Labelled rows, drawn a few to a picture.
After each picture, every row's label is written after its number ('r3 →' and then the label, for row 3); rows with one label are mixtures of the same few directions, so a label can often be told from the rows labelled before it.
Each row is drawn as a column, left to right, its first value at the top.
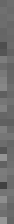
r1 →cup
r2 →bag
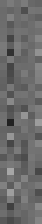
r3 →cup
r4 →bag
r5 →cup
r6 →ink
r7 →ink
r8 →bag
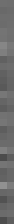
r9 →cup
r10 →cup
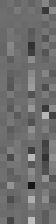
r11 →cup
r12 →cup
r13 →ink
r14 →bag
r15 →cup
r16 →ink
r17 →ink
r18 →ink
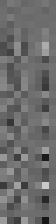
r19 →cup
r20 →bag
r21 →cup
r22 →cup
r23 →bag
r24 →cup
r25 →cup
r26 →bag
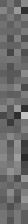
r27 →ink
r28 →bag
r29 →ink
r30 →ink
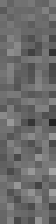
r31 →ink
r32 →bag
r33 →cup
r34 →bag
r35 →bag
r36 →cup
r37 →ink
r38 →bag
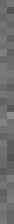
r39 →bag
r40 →ink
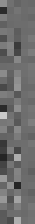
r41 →ink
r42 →cup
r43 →cup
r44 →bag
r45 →bag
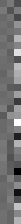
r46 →ink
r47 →ink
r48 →bag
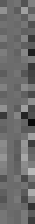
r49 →ink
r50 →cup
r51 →ink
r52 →ink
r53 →bag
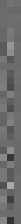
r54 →cup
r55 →cup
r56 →ink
